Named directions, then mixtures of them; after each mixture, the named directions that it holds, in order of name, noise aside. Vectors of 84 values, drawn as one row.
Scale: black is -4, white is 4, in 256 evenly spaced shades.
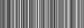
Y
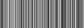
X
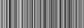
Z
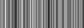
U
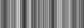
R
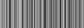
Z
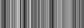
R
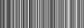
Y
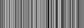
U, X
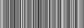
X, Y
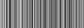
Z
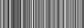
U, X, Z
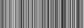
X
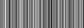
U, Y, Z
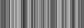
R, X, Y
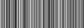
R, U, Z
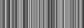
R, U, Y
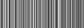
U, X, Z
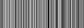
U, X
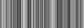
R, Y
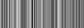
R, X, Z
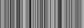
R, U, X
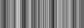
R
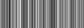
R, Y, Z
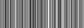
U, X
